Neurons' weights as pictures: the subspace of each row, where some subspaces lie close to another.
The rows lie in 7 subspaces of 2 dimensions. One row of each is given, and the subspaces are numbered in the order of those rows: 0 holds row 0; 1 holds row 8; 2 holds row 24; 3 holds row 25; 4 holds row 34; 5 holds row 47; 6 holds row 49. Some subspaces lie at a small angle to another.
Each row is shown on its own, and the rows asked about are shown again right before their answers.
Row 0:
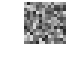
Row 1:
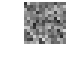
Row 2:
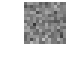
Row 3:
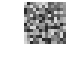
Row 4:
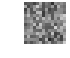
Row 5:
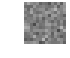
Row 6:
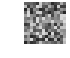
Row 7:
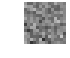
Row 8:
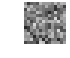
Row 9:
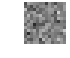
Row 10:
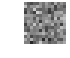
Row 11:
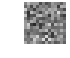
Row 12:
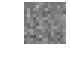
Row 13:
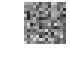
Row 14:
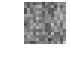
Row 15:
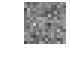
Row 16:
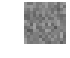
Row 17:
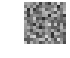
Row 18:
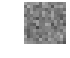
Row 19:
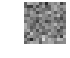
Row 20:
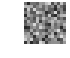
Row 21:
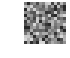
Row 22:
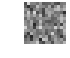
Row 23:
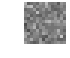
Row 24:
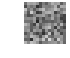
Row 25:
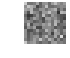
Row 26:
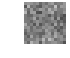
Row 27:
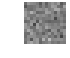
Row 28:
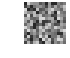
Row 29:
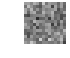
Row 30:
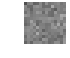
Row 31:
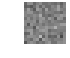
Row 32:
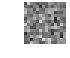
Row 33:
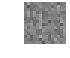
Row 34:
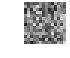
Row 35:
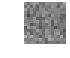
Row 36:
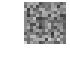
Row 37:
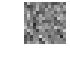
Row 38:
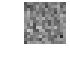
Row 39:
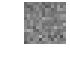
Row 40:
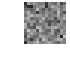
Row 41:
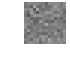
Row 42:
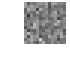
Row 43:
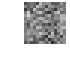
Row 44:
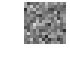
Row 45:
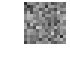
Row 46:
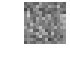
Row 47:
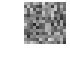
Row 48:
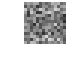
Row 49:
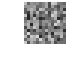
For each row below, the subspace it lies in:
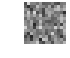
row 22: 0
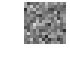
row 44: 6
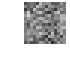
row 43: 3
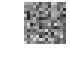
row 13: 6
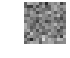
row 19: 3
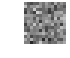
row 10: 4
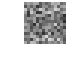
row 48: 2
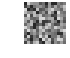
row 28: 6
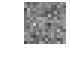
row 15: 1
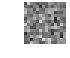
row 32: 5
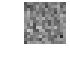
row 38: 2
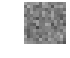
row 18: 5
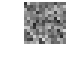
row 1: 1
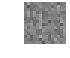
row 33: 0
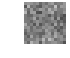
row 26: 4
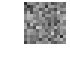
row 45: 3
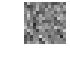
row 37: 1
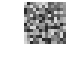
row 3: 5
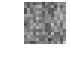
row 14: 5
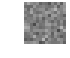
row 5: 0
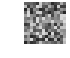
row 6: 2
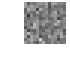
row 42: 6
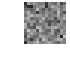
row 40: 3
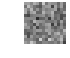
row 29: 5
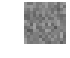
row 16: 2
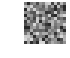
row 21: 0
